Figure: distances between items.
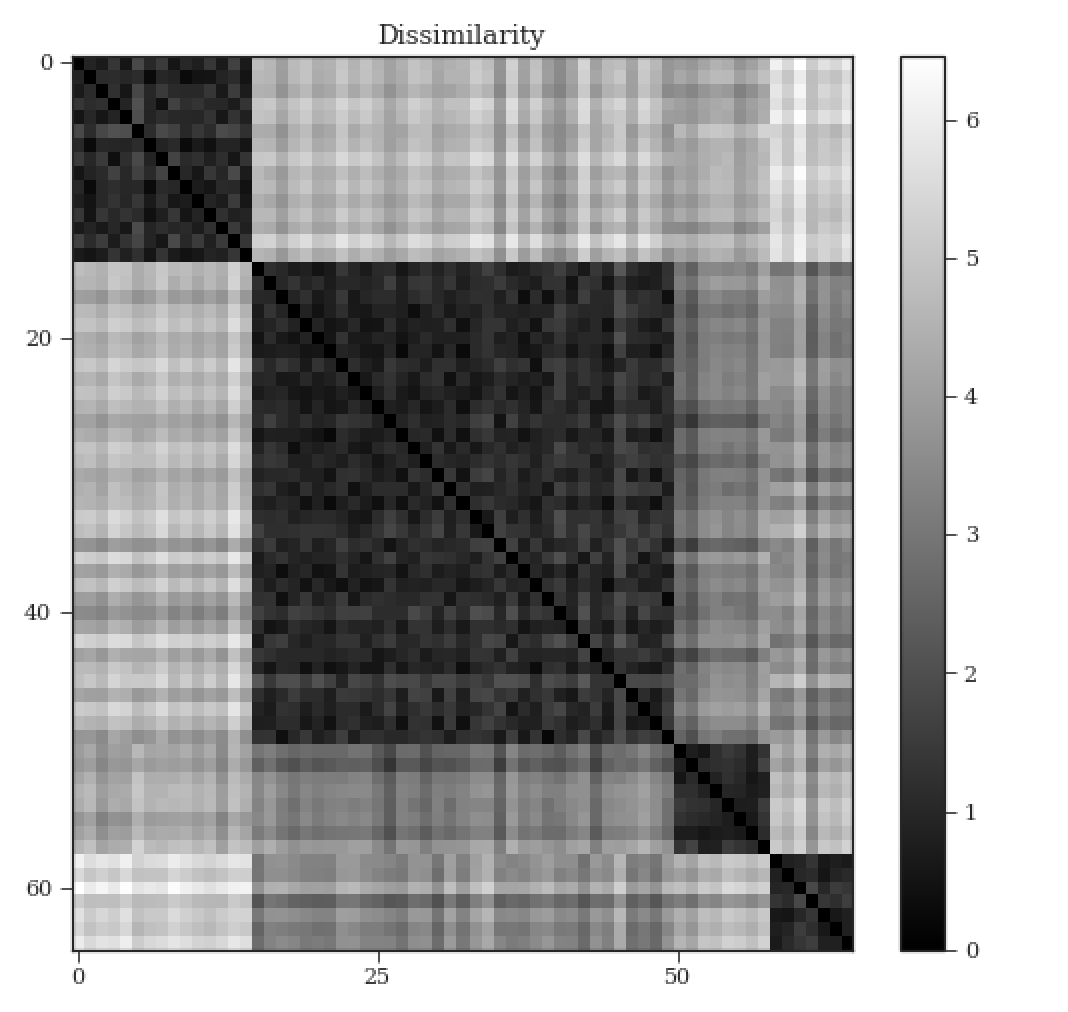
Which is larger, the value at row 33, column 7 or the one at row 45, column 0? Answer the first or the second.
the first
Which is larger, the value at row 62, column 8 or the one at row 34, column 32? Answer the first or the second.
the first
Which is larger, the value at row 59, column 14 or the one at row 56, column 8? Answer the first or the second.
the first
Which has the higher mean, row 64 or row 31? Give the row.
64
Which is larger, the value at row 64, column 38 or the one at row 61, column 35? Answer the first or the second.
the first
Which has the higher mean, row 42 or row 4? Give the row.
4
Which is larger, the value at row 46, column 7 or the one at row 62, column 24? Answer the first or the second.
the first
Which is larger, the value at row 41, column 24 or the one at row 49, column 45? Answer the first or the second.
the second
